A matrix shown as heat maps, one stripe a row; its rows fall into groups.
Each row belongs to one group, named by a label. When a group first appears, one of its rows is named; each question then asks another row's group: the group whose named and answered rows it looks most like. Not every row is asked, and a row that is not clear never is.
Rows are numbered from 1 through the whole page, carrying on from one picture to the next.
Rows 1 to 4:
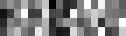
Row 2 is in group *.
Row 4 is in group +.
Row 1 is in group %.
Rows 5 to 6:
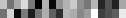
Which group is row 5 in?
*
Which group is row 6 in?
*
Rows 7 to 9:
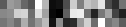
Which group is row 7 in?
+
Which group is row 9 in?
%
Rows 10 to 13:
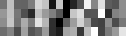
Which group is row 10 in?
%
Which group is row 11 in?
+
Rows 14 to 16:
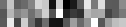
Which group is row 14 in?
%
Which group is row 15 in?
%
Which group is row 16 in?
*
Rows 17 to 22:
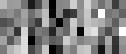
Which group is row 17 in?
*
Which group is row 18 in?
%
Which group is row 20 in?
*
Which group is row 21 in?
*
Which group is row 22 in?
*
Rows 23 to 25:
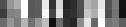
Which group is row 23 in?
%
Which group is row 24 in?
%
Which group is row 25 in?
%
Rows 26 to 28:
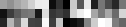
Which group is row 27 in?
*
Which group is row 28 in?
%
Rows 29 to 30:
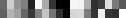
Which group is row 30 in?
+
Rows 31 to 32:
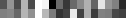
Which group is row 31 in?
%
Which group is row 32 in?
+
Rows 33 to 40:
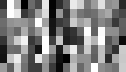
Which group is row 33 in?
+
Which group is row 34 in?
+
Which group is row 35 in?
+
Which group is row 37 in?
%
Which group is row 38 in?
*
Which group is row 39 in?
+
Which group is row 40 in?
*
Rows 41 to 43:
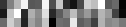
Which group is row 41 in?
%
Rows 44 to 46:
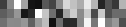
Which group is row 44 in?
*
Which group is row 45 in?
+
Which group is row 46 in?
%
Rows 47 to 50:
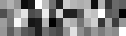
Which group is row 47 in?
+
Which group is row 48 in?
%
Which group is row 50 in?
*
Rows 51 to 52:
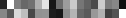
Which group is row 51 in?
+
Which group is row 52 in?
*
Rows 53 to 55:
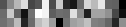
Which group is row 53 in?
%
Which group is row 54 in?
+
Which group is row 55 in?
+
